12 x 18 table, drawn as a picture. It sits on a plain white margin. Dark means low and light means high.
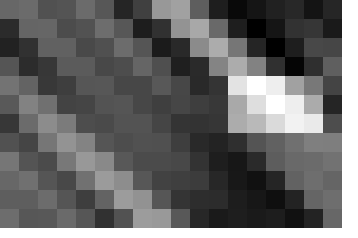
Histogram: skewed, a long tail of high values. Ninth with the lowest average: top right. Slope: none. Odd patch: higher, in the middle right.
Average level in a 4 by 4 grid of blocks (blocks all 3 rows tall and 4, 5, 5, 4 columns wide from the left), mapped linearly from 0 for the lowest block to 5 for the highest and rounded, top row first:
2 2 2 0 | 2 2 4 4 | 3 3 1 5 | 3 4 0 1
